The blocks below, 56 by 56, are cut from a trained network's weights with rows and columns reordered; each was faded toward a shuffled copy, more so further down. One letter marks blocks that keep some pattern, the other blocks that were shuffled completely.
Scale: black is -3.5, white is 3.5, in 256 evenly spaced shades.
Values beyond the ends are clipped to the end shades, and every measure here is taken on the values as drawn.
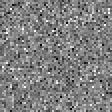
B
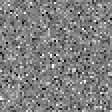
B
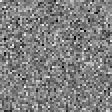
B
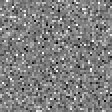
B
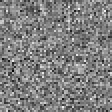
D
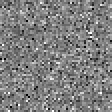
B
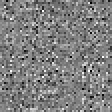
D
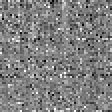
D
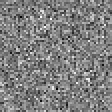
D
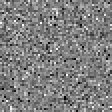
B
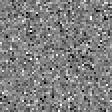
B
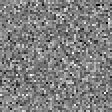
B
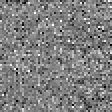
D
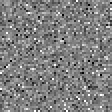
B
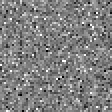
B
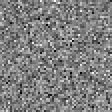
B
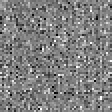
D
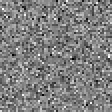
B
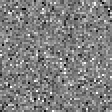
B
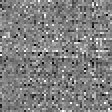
D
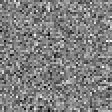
D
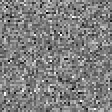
D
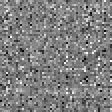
D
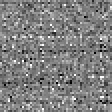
D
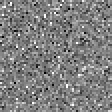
B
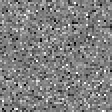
B
